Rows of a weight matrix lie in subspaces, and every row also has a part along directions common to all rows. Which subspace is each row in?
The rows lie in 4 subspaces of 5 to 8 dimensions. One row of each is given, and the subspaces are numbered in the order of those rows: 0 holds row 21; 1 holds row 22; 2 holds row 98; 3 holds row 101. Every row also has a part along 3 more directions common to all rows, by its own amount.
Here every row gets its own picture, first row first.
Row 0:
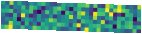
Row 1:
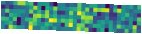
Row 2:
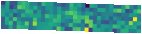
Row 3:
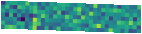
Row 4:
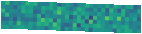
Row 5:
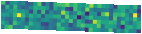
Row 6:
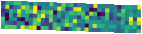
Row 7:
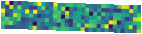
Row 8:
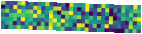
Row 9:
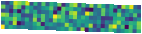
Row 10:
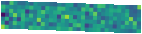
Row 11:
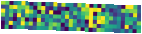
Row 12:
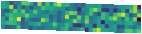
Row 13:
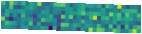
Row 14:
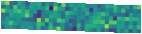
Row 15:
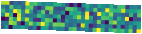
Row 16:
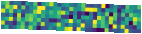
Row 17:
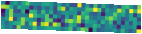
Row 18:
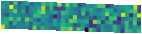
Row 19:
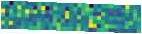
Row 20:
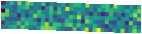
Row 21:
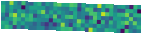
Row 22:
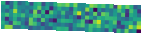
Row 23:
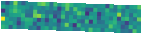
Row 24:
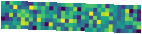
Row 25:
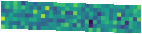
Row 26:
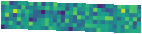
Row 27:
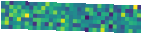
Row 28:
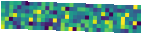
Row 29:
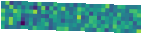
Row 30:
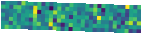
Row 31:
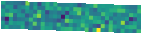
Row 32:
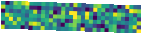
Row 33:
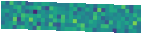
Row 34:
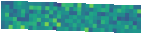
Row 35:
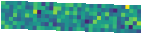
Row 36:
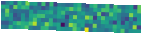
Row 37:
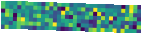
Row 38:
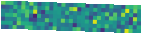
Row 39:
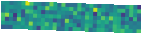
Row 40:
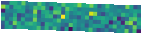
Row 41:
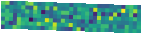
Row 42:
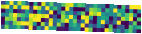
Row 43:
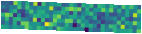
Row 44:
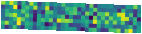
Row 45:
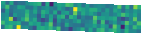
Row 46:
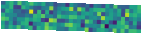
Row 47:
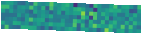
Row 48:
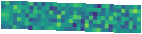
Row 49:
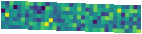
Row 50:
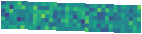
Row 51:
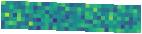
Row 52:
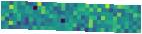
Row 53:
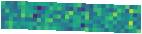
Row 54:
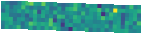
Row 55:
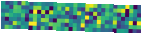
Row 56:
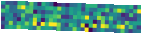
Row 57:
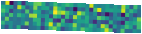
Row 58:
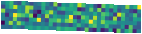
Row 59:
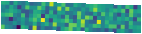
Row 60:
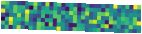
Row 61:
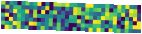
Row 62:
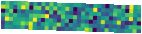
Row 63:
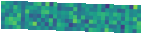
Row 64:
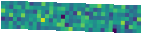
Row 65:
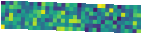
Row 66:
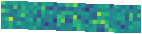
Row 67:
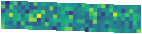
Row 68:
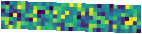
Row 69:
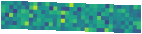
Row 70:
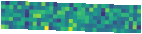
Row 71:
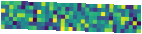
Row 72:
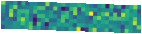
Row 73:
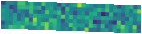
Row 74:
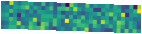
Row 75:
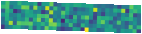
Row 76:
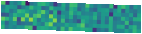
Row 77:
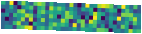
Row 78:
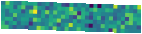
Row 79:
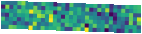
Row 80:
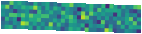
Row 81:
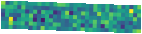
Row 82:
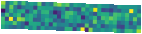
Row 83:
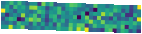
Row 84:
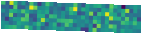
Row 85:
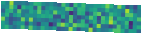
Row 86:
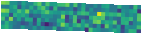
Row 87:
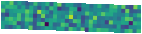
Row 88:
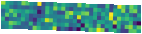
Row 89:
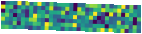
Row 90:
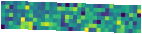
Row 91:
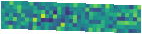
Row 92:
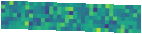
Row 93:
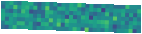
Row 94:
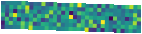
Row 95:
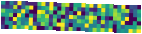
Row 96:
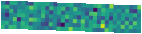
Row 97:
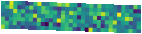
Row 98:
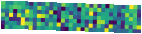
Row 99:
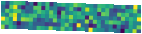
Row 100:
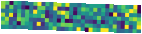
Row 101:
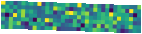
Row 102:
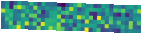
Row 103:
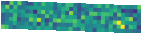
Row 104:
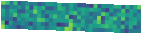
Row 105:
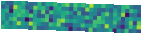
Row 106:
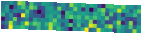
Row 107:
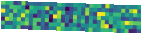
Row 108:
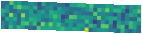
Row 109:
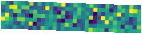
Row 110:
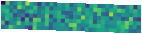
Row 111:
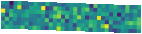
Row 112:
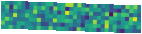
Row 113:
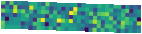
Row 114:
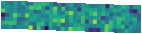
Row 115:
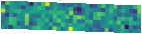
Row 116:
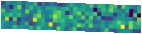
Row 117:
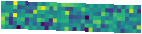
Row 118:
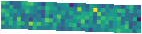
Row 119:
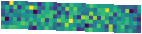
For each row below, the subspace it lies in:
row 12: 3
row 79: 0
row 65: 3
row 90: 3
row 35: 1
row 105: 1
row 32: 3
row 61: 1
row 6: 0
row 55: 1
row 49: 3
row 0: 3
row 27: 3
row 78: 1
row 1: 0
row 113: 2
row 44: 2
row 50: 0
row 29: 2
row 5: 1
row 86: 3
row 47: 0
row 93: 2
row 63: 1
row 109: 0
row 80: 2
